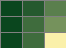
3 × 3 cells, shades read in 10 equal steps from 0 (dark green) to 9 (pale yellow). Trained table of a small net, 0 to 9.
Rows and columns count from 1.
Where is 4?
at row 2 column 3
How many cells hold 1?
1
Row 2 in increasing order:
0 2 4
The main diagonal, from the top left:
0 2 9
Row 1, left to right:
0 1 3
